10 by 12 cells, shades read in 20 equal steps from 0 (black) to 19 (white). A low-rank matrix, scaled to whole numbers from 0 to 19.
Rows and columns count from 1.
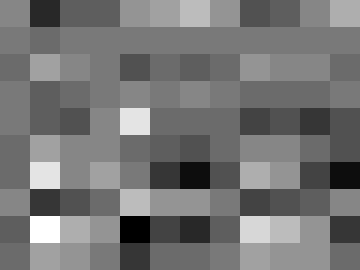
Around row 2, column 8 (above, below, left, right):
11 8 9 9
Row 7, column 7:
1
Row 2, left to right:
9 8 9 9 9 9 9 9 9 9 9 9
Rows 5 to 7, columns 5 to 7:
17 8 8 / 8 7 6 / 9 4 1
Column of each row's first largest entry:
7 1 2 5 5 2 2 5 2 2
